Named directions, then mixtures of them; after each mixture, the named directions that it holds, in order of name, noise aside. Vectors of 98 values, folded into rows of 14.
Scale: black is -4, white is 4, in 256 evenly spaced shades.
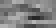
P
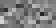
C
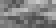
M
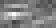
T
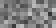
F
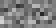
C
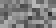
F, P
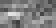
C, T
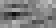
T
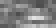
M, P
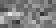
C, T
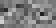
C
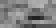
M, P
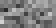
C, M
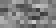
C, P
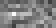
F, T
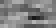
P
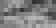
M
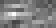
T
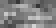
P, T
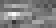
T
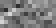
C, M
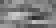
P, T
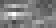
T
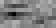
T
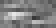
P, T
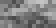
M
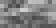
M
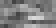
P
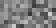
F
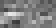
C, T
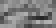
C, P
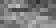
M, T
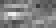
T
